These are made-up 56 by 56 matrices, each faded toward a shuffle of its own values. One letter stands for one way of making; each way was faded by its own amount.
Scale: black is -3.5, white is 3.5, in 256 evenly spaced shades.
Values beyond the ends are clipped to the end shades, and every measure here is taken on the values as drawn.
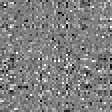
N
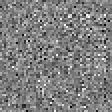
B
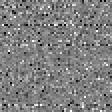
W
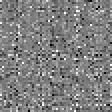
N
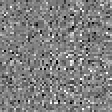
N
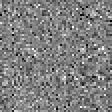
B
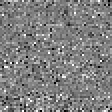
W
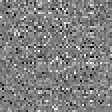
N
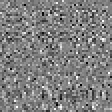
N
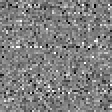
W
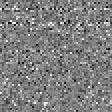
W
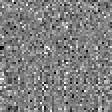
N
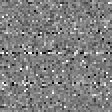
W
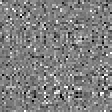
N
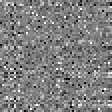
N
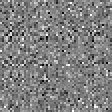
N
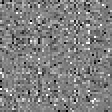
N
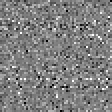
W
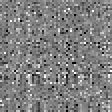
N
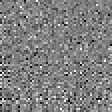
N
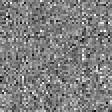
B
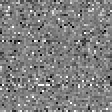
W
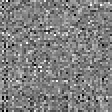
B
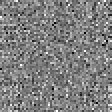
B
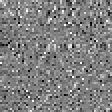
N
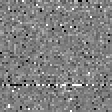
W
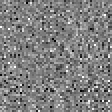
N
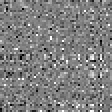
N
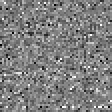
W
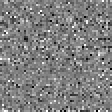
W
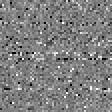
W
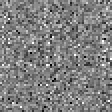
B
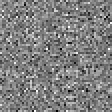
B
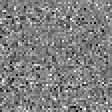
W
